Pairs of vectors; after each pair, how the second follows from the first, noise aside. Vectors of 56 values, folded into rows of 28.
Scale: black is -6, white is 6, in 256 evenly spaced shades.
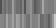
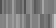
copied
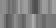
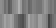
wrapped around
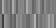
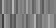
copied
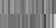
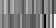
scaled up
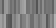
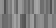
wrapped around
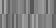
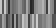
scaled up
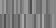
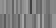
copied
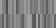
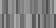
copied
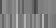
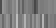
copied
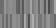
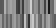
scaled up
